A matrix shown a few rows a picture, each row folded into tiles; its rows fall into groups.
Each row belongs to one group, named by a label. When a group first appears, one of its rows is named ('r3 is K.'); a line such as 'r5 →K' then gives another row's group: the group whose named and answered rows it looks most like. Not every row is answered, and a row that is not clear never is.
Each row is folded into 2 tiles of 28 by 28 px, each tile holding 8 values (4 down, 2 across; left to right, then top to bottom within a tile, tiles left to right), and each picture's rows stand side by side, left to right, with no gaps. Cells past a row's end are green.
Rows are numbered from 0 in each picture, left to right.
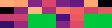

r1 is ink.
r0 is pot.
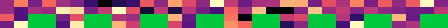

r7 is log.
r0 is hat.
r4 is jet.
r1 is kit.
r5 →pot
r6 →hat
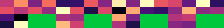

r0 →hat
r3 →ink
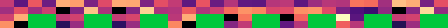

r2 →pot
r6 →log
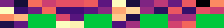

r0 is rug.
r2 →jet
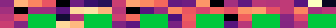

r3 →ink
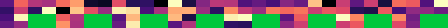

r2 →kit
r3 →jet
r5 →ink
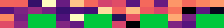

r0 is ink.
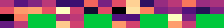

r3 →log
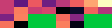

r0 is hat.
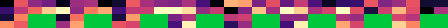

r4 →pot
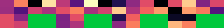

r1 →ink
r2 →ink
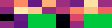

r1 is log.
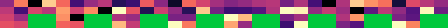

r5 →kit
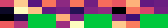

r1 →hat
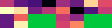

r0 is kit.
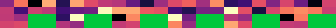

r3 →log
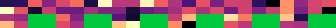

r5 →jet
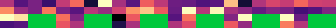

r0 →rug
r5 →log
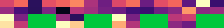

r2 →log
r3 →ink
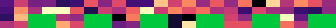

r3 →hat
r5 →log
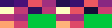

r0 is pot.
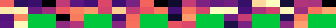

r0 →kit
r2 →ink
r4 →rug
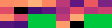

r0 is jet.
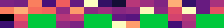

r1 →ink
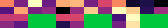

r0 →ink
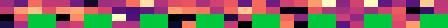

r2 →log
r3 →hat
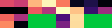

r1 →kit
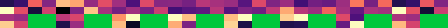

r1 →pot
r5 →rug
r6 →hat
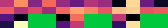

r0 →hat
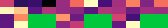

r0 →kit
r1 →log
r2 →hat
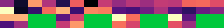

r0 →rug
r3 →log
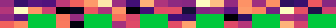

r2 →rug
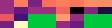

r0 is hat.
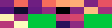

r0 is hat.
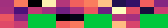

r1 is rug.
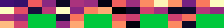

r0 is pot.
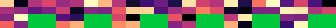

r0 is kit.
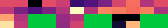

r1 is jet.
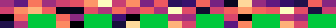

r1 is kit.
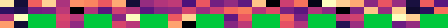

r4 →ink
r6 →pot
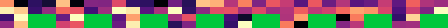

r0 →kit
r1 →kit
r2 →kit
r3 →rug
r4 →hat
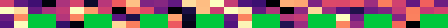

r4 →kit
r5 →pot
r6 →log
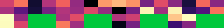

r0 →log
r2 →pot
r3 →rug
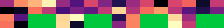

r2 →ink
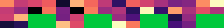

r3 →rug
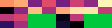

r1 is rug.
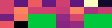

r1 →ink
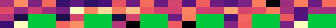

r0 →hat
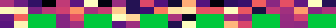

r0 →kit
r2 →rug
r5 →ink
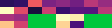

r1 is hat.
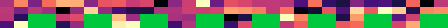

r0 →hat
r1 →pot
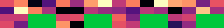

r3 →pot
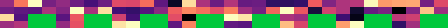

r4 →rug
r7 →pot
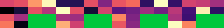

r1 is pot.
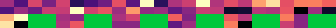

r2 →ink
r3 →log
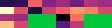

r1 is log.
